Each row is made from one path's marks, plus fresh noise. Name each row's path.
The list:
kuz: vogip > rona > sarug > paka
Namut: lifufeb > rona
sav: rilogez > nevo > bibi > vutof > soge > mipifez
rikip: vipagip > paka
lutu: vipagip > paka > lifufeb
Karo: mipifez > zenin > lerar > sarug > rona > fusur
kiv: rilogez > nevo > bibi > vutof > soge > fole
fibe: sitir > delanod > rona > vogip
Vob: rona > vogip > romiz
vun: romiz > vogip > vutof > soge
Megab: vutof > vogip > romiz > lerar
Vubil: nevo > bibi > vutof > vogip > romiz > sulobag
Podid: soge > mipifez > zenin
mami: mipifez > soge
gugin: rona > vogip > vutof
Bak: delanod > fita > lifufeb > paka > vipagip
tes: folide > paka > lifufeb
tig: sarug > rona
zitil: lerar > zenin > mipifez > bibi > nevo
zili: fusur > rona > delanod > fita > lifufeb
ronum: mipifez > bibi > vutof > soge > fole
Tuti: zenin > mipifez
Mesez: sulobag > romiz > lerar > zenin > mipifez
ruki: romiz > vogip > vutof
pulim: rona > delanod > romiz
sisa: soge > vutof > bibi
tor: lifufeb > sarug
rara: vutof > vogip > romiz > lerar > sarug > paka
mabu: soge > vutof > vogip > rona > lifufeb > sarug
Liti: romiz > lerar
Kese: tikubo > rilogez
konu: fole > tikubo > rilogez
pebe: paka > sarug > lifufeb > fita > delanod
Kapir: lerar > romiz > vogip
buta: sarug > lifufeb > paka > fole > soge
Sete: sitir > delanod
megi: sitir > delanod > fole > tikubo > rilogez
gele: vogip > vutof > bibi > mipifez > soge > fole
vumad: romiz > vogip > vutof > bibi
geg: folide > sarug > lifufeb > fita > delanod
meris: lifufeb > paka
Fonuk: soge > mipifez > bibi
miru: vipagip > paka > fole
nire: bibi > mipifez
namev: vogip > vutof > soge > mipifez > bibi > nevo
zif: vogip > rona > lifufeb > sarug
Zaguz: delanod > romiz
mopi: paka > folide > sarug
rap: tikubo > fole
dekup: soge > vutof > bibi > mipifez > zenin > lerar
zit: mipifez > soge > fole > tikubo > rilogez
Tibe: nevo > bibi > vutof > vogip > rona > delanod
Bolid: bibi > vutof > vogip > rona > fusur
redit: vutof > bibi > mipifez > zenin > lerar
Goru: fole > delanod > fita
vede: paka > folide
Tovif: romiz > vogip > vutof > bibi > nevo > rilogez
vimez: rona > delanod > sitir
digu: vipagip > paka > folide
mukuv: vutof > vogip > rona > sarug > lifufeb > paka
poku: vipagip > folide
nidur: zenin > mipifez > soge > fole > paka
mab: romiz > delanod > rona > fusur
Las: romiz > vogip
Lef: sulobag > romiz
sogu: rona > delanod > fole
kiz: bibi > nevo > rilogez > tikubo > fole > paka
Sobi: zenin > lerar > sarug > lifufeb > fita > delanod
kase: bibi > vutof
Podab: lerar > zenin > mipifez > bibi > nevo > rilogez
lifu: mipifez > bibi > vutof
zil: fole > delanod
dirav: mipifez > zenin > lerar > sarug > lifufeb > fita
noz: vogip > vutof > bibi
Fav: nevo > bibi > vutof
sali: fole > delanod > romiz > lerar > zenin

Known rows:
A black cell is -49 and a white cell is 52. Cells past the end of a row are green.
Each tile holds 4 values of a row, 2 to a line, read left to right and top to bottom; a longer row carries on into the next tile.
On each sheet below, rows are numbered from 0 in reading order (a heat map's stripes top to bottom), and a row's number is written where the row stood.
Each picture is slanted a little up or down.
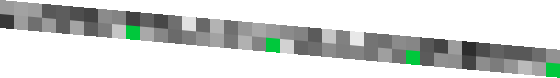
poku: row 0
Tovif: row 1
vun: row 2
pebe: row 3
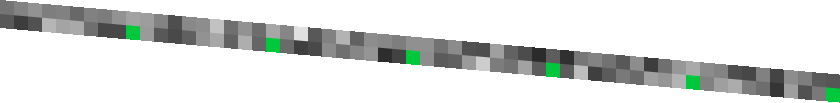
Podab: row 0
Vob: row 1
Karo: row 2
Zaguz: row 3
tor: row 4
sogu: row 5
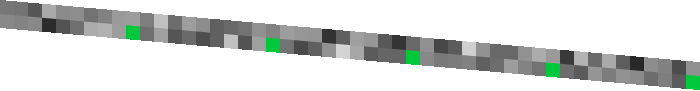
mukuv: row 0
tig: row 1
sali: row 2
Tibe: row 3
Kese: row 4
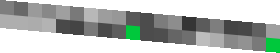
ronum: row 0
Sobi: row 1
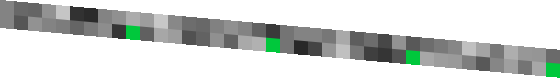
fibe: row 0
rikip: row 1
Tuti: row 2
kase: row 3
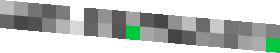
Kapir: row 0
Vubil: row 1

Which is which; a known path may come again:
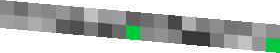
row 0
ronum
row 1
mukuv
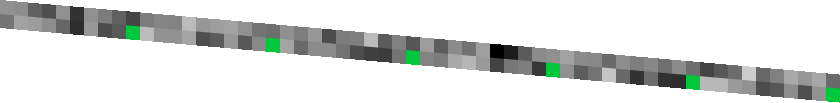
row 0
sogu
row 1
sisa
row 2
nidur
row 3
Sete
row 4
mami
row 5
kiv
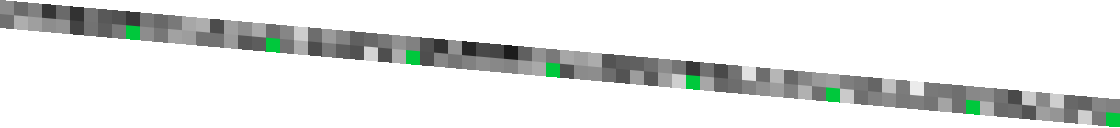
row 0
zil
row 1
lifu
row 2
tig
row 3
geg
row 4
digu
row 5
Tovif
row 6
vun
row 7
ruki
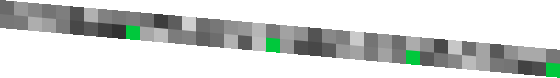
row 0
zit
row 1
Fav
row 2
Vob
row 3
nire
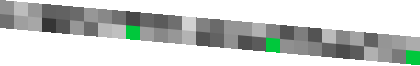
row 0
rikip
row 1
sav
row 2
mabu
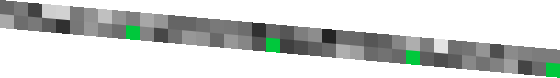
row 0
Bolid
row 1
pulim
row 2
dirav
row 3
Karo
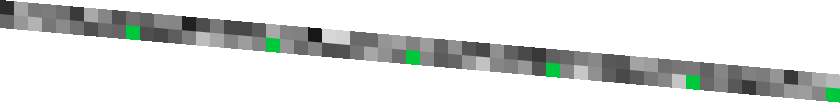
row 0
konu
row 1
Sobi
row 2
gugin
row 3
Zaguz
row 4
buta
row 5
zif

